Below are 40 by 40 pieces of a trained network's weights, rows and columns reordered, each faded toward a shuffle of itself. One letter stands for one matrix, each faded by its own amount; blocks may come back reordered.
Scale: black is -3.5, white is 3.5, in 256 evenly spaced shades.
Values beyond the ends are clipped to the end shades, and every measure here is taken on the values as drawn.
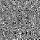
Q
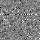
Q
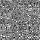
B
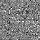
B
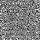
B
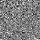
Q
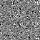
Q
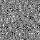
Q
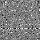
Q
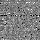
B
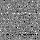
B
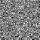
Q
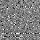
Q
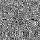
Q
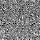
B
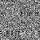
Q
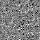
B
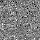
B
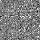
B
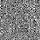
Q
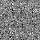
B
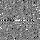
Q
